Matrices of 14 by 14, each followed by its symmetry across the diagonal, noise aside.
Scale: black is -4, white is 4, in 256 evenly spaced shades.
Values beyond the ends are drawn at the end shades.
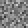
antisymmetric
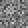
symmetric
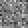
antisymmetric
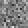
neither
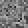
symmetric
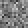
antisymmetric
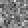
neither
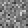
neither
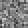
antisymmetric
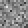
symmetric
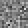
antisymmetric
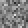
neither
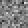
neither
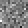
neither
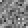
symmetric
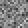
symmetric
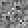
symmetric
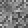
symmetric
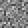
symmetric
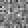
neither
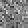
antisymmetric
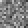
neither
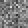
neither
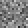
antisymmetric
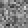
antisymmetric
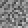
symmetric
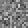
symmetric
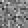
antisymmetric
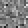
antisymmetric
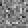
neither
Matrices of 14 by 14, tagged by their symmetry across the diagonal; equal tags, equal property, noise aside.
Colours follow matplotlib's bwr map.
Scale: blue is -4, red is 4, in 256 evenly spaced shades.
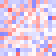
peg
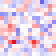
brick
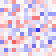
brick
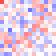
peg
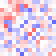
peg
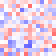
brick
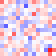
peg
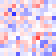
peg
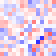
peg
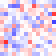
brick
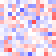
brick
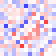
peg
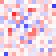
peg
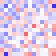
peg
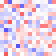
brick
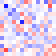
peg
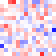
brick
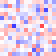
brick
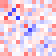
peg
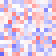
brick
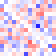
brick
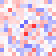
peg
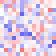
brick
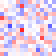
brick
